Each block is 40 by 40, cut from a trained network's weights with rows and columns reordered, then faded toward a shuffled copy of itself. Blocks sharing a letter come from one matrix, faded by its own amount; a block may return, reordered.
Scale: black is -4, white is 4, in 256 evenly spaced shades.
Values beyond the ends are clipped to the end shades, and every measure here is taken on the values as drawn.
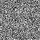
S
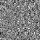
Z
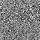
S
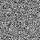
Z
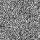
S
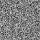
S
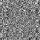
Z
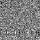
Z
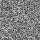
S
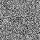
Z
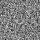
S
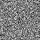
S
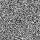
S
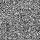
S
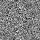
S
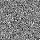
S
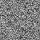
S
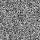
S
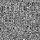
Z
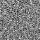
S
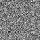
S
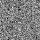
S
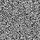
S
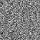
Z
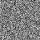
S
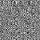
Z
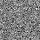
S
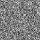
Z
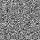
Z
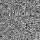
Z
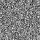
S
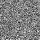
S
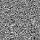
Z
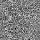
Z
